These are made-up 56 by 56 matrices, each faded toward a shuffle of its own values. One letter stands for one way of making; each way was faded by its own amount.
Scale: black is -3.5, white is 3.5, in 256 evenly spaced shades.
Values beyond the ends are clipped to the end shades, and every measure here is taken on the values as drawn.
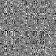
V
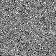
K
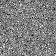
K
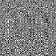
V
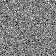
K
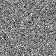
K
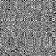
V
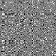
V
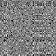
V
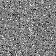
K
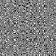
V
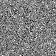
K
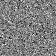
K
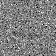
K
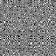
V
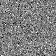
K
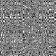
V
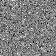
K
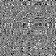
V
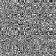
V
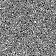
K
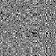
V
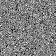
K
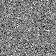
K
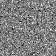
K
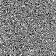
K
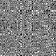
V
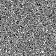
K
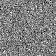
K
